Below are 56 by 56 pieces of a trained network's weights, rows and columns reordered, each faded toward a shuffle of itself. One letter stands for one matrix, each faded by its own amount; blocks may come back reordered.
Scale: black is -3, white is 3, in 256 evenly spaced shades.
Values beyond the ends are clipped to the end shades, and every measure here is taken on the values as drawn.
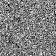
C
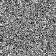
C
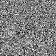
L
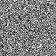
C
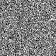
L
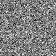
L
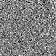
L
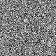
C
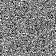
L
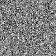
C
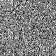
L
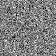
C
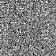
C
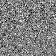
L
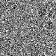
C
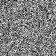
L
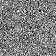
C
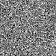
L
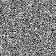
L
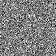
L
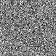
L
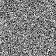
L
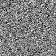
L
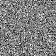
L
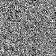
C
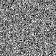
L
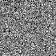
C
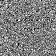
L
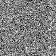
C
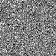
C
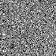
C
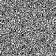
C
